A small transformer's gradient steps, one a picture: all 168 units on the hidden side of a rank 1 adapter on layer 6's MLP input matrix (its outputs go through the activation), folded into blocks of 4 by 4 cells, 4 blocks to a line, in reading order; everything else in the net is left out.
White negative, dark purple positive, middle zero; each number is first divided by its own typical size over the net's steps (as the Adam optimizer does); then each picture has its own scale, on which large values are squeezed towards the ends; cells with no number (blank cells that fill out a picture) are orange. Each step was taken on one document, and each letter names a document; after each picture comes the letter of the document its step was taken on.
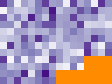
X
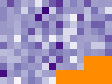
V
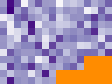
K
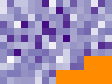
X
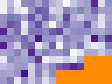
X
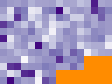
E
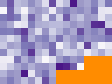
X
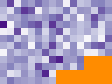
K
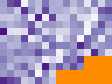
K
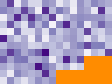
K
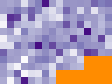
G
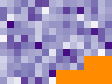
G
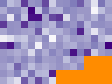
G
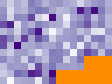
G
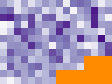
K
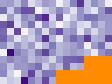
K
